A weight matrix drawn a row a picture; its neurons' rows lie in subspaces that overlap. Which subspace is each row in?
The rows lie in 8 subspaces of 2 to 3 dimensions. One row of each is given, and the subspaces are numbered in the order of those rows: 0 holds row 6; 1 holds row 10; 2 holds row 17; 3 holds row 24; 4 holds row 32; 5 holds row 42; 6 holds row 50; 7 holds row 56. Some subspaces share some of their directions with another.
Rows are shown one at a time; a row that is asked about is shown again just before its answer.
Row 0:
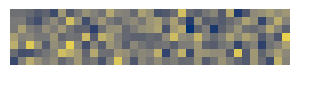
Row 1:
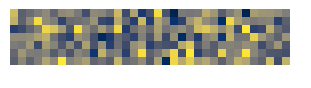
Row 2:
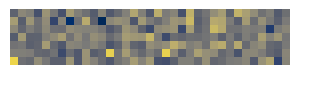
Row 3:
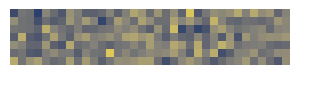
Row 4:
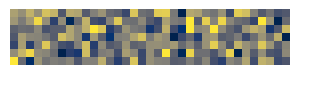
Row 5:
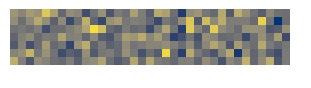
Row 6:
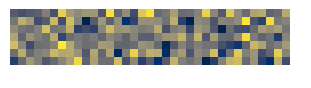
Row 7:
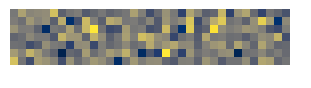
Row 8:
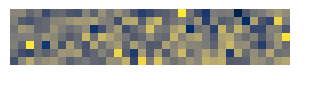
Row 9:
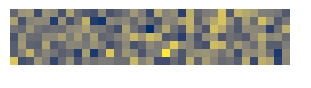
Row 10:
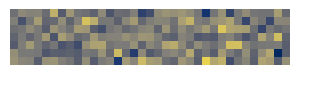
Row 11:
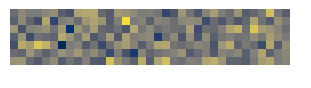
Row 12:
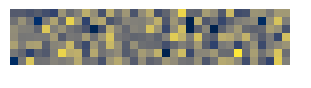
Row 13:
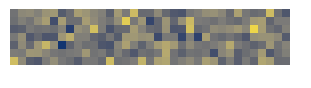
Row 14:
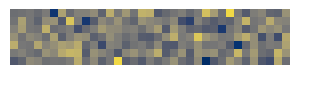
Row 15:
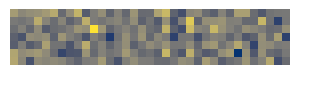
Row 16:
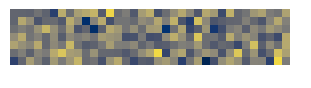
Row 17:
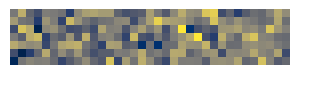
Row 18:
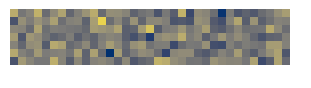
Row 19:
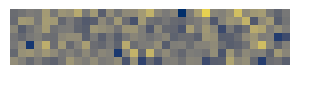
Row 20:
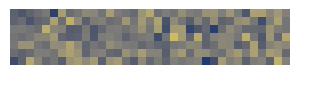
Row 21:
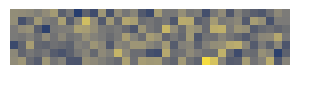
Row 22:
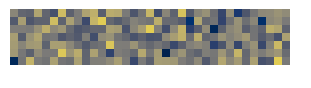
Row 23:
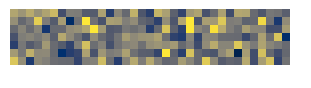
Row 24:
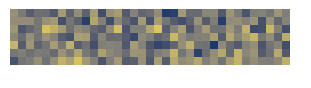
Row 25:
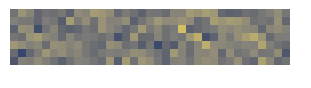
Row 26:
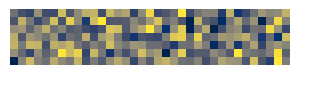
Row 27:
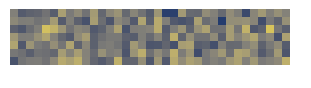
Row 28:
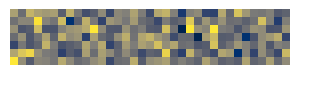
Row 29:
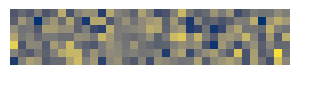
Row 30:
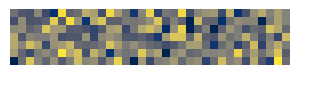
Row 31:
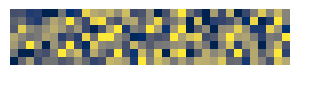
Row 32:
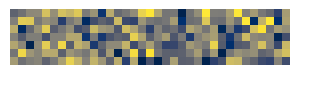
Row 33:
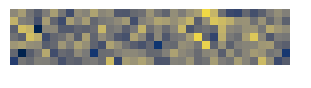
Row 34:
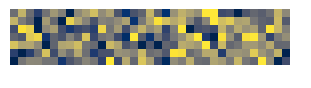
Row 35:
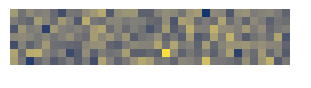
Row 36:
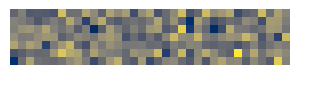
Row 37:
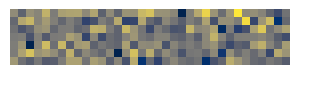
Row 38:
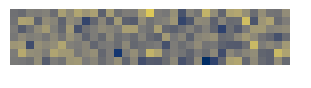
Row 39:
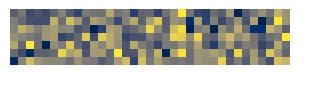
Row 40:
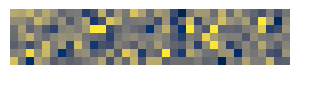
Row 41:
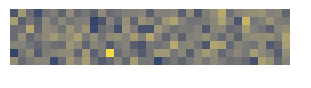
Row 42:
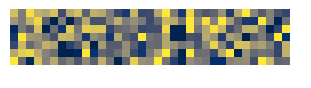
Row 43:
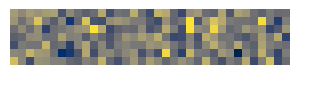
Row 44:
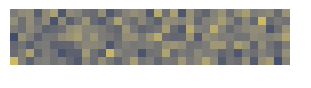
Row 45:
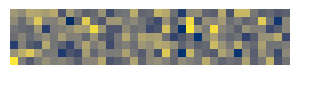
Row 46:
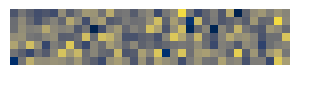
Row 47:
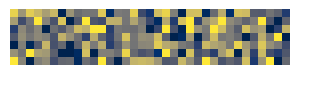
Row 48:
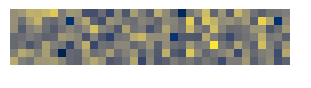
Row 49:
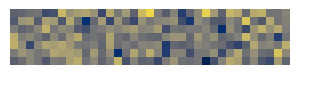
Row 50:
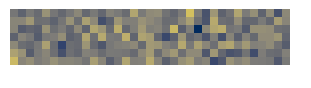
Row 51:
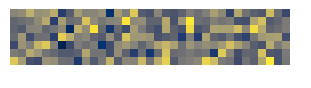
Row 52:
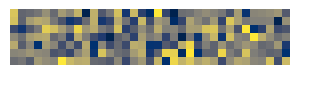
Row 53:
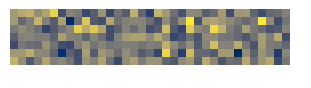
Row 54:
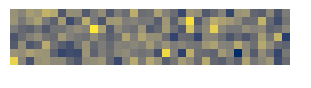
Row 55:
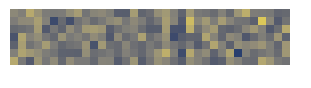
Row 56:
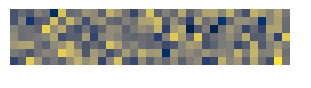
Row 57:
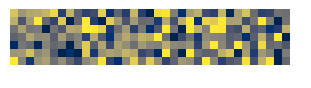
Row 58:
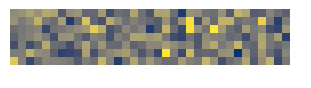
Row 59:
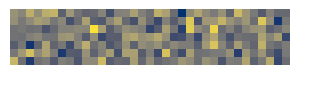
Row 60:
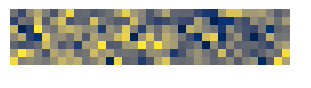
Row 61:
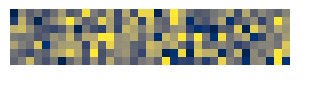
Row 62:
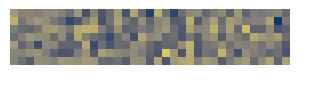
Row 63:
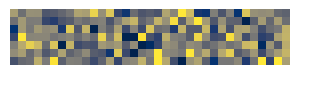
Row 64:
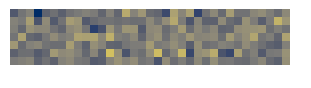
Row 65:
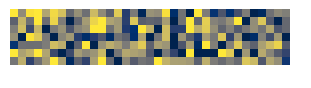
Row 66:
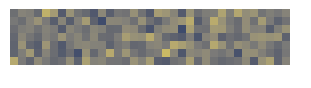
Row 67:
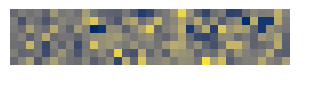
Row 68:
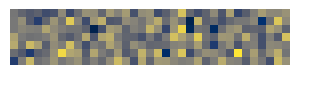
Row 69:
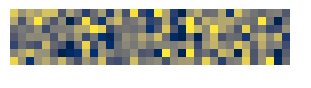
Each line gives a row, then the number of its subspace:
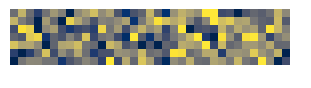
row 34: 2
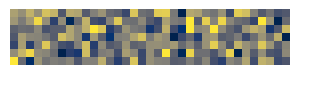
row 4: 5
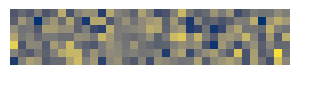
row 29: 3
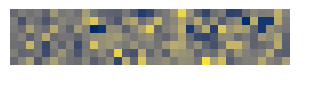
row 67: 1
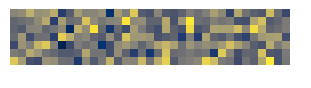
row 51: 0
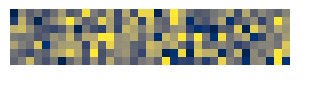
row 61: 3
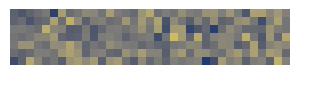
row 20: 7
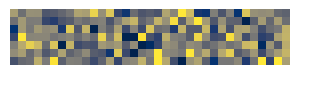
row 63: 5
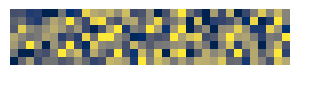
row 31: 4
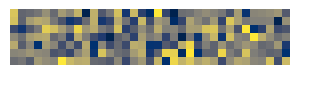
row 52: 3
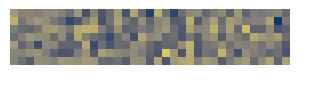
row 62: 3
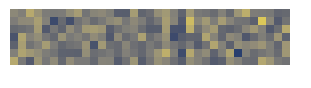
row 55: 5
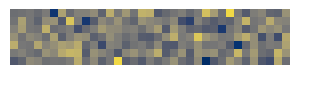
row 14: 1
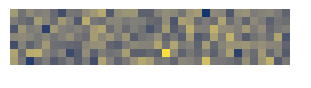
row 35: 4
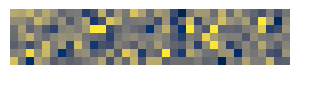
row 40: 1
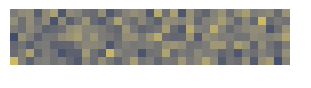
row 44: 7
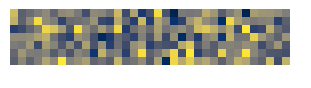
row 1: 3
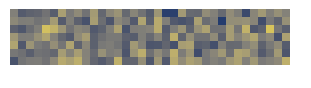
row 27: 3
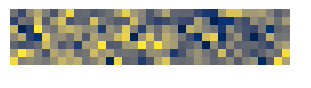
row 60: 2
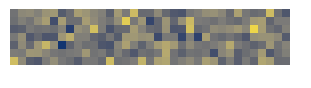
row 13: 0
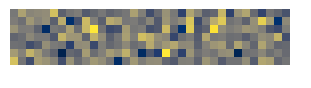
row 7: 3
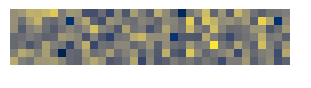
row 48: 4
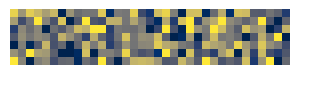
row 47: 4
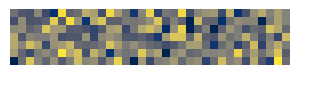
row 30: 7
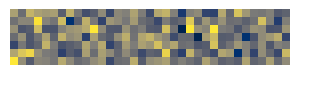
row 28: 2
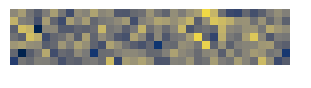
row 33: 2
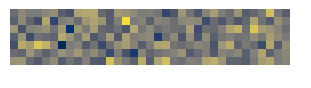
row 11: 0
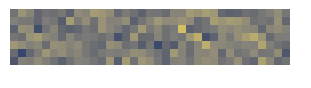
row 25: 2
